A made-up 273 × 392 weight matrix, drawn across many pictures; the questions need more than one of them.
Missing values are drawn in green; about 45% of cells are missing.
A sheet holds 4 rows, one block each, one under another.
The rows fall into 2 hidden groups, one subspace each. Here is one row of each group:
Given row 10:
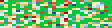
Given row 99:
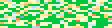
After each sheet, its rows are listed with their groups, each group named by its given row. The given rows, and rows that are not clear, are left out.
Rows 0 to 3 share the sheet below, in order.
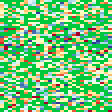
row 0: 99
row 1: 99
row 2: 99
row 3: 10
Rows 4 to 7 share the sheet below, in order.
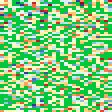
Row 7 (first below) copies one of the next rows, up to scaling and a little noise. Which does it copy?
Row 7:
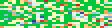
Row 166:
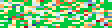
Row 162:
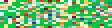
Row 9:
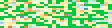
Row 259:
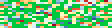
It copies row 166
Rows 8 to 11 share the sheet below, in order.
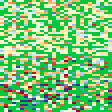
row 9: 10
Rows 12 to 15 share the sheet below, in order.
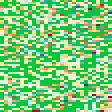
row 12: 99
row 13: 10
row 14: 10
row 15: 99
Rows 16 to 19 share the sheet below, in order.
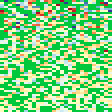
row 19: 10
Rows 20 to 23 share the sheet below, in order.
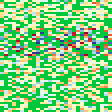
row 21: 99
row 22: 99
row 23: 99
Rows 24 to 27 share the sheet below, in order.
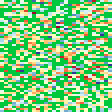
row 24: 10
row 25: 99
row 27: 10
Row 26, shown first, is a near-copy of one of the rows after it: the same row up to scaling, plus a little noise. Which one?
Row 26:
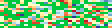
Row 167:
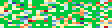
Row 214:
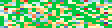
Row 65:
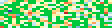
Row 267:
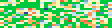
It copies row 267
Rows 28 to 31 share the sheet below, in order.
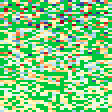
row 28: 99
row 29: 99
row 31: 99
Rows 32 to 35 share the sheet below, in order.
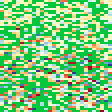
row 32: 99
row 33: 10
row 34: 10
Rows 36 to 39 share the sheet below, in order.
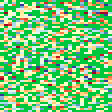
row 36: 99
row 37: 99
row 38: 10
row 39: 99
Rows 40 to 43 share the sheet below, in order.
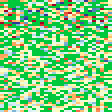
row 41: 10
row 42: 99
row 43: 99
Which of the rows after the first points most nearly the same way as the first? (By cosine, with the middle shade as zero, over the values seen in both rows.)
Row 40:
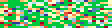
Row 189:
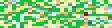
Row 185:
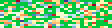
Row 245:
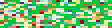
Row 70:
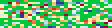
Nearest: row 70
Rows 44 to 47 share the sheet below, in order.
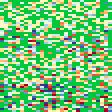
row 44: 99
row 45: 10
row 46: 99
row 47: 10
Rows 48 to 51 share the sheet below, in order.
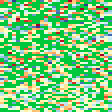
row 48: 99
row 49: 99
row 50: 10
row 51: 10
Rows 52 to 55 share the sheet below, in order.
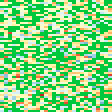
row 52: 99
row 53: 99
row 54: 99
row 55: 99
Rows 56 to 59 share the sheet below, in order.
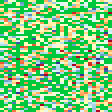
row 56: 99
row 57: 99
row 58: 10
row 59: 10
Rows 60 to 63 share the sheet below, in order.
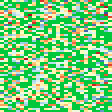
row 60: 10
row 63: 99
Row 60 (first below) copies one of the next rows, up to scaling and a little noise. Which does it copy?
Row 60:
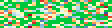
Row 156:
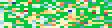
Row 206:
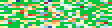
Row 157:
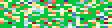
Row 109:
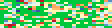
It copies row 157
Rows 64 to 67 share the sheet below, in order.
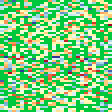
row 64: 10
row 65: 10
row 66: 10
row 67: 99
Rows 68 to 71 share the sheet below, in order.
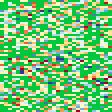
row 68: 99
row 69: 99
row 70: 10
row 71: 99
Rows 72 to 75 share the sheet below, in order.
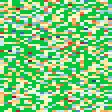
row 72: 10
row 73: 10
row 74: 10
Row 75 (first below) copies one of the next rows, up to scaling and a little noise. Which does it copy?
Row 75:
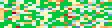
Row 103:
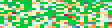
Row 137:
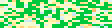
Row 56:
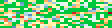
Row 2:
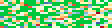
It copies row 103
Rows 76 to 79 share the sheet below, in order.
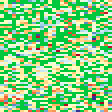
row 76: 10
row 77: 99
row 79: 99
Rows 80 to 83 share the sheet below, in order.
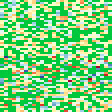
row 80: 99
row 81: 10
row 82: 99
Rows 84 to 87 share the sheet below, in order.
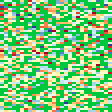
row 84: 99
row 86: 10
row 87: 10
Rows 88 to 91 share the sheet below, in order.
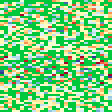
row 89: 99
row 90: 99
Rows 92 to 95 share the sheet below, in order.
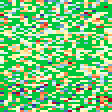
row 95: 10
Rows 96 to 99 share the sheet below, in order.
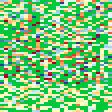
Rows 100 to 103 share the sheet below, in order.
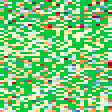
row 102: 99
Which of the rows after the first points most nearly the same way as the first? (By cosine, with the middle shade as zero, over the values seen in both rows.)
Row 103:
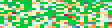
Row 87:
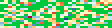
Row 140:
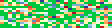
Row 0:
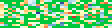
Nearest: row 87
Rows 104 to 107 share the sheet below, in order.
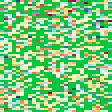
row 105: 10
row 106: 99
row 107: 99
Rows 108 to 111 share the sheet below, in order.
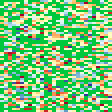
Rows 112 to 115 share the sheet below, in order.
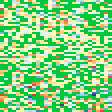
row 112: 99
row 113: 99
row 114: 99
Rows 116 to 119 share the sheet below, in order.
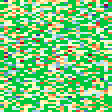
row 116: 99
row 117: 10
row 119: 99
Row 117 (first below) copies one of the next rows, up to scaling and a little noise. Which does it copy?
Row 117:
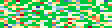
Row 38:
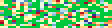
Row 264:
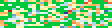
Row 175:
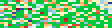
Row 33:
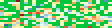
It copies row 33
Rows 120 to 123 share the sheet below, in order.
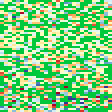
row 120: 10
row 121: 99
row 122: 99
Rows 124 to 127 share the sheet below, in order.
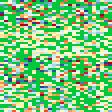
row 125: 10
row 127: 99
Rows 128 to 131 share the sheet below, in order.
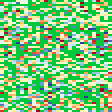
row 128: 10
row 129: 99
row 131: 99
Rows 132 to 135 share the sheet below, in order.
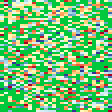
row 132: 99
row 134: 10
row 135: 99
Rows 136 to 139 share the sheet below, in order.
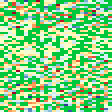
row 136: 99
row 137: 99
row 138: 99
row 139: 10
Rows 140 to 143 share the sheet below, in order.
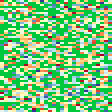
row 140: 99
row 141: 99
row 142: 10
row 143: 99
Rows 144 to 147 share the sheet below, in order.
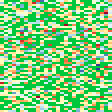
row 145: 10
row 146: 10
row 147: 99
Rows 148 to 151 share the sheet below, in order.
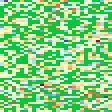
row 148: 99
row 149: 10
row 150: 99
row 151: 10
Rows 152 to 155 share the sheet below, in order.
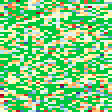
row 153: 99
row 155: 99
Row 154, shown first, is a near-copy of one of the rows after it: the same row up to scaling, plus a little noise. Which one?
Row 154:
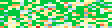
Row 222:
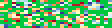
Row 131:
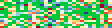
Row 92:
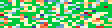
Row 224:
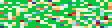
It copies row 131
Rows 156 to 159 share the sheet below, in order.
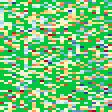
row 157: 10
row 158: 10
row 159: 99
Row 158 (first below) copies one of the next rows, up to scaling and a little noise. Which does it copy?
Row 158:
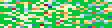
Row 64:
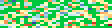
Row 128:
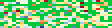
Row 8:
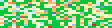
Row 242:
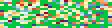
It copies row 242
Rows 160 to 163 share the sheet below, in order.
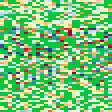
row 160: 99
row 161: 99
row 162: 10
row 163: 99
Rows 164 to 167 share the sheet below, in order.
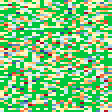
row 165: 10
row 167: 10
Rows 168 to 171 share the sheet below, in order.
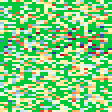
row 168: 99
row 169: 10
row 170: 99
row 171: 10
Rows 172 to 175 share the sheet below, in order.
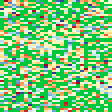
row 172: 99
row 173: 99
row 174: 99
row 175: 10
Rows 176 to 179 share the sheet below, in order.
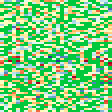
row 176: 99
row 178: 99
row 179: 99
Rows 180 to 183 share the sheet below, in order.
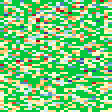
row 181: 10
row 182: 99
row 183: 99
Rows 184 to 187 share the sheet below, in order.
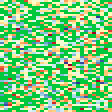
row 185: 10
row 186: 99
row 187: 99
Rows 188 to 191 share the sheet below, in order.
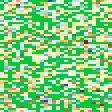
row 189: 99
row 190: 99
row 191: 10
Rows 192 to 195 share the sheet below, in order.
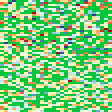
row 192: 10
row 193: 10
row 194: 99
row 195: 10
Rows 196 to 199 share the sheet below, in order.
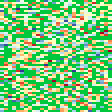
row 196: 10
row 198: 10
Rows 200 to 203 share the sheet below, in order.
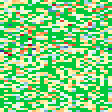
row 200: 99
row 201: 10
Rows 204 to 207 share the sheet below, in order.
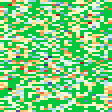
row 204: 99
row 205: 99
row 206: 10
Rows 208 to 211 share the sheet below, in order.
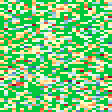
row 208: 10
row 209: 99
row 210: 10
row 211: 99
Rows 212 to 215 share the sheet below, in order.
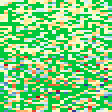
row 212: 99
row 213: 99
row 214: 10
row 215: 99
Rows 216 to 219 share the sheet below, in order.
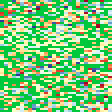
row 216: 99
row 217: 99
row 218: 99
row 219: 10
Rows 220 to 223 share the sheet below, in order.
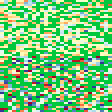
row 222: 99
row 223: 10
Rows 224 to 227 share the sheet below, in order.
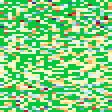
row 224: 99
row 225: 99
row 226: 99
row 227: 10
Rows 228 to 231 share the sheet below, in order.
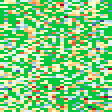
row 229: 10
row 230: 99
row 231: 99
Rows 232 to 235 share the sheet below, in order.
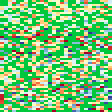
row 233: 10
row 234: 10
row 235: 99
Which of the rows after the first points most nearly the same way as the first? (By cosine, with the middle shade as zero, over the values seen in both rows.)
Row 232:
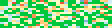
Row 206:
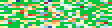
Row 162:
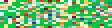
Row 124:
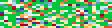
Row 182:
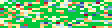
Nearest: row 162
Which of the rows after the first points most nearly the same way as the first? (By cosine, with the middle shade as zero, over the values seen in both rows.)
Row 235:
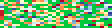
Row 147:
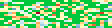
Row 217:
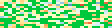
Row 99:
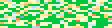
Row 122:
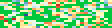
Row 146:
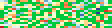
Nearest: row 122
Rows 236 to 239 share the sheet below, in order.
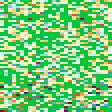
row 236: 10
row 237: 99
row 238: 99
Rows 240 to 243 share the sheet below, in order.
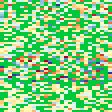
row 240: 99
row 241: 99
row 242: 10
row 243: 99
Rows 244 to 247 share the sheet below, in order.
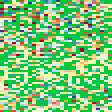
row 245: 10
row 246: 10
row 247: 99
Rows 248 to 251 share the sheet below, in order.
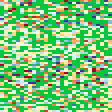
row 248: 10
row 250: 99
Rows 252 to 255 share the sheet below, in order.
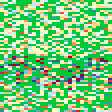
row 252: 99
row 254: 10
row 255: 10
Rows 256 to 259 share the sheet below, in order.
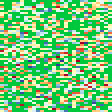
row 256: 99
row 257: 10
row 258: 10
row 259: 10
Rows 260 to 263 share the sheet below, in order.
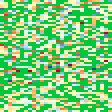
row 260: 99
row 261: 99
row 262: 99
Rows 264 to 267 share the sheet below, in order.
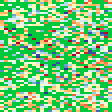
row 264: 10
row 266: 10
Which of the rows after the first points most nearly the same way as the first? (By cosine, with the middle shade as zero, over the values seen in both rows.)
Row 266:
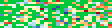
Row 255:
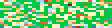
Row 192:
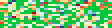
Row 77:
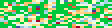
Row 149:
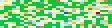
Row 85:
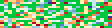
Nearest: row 149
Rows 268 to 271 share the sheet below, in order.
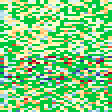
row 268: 99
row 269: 10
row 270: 99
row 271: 99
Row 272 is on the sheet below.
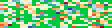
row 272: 99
